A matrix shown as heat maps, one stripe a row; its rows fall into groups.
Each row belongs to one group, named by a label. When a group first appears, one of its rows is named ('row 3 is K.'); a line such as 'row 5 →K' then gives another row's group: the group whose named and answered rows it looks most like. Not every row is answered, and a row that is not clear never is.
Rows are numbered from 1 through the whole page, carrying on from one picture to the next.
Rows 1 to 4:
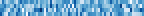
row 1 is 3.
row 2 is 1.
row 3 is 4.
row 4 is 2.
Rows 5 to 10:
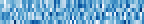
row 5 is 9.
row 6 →9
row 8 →1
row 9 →1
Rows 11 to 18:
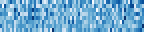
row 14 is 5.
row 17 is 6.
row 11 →4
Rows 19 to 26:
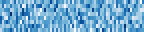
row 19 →1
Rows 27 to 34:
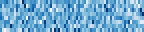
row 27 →3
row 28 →2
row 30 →6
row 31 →2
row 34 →9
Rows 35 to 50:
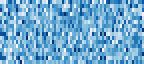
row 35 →4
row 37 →2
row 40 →3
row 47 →9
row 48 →6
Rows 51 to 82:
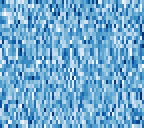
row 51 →5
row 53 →9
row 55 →5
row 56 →5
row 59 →6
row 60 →1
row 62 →6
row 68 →1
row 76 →2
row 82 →2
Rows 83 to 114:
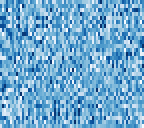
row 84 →3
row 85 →5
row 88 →1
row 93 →4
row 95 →1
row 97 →4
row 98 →9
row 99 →6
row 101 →2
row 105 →5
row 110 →9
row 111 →9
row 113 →9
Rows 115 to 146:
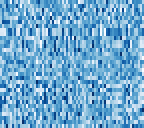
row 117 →1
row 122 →4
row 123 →4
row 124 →1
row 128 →1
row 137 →4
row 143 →9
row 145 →3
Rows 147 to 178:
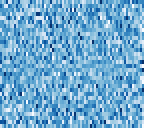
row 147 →5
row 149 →1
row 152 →2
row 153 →1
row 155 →5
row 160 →2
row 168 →5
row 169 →6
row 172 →2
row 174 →9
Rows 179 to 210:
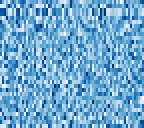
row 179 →6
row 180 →4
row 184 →2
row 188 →2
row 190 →3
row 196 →4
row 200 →9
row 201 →3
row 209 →6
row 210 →4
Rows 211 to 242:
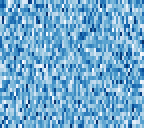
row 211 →5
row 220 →3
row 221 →6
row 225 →1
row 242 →3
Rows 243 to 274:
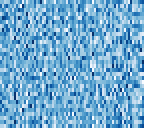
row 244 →3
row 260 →4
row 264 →5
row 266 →9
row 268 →2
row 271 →1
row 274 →4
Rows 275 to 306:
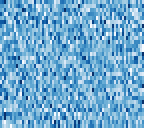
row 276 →5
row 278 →2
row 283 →1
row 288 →6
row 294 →3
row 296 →6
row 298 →3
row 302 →9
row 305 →9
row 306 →9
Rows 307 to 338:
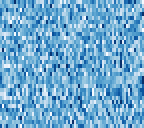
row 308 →2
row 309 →3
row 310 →6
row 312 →5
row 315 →9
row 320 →1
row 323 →9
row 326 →6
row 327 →6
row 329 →4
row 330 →4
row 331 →9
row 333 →3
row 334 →3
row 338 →3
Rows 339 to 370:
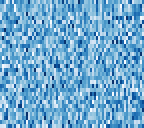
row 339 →5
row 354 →1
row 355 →9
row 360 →5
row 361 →3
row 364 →4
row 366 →6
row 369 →2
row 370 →4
